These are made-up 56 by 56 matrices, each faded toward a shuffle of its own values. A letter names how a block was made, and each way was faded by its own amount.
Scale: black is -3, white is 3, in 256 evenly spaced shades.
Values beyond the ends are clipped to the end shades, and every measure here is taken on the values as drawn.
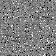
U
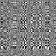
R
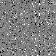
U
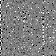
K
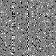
K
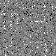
U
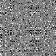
K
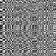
R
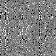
K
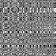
R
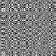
R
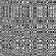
R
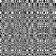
R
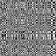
R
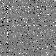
U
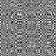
R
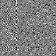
K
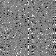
K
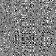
K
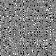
K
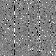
K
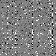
K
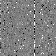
K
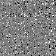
U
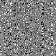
K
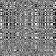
R
